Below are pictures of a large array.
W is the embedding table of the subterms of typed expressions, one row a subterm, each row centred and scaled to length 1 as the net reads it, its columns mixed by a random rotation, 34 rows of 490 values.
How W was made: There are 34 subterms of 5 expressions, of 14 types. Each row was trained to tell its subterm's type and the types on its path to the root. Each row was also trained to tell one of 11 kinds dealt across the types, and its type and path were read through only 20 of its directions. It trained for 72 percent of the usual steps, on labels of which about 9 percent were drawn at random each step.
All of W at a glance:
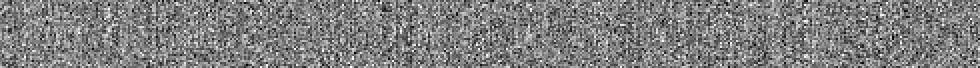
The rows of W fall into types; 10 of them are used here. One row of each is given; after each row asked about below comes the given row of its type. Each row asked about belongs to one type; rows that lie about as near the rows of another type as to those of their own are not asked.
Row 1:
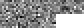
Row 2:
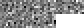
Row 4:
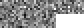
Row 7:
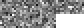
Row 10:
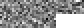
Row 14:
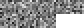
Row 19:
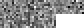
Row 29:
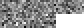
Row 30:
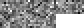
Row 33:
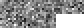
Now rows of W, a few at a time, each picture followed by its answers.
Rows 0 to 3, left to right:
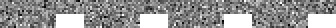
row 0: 14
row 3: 19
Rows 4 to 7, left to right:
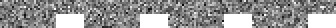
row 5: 1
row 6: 7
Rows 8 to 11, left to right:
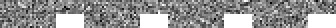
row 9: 33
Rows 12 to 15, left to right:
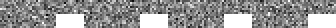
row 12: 33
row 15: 10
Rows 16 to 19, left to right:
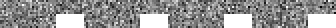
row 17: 4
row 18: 4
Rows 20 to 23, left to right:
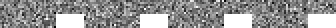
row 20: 4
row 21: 7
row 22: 10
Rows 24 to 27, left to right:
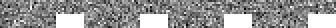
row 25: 1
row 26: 19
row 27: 30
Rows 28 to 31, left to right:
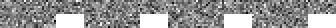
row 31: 10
